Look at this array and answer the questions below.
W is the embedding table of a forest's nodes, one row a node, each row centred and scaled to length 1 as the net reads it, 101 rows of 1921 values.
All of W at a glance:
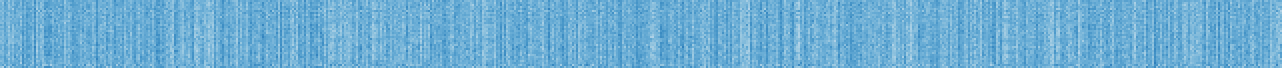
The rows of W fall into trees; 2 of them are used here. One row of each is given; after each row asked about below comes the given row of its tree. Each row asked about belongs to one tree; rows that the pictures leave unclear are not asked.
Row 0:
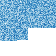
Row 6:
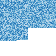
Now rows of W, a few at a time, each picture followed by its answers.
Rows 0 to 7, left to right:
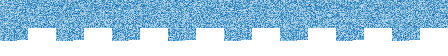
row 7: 6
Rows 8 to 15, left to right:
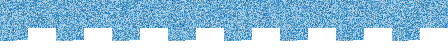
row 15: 0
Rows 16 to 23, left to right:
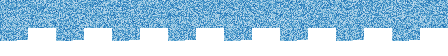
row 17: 0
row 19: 6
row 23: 0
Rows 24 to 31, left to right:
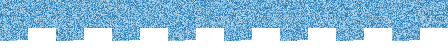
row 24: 6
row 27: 0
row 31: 0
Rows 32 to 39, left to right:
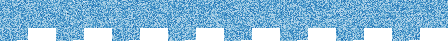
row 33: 0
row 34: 6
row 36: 6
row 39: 6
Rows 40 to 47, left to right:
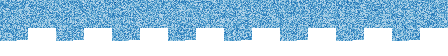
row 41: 6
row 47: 6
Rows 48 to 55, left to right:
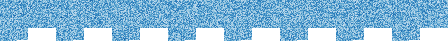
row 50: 6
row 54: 6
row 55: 6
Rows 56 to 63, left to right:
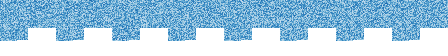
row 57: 6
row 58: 0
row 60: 0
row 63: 6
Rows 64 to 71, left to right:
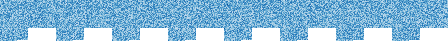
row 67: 6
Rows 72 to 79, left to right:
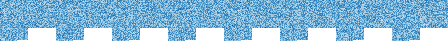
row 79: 0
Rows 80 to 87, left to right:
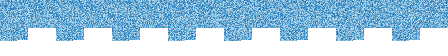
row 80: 6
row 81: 6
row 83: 6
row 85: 6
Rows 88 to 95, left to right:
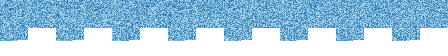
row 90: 0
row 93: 0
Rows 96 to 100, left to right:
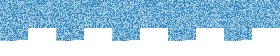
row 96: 0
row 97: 0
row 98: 0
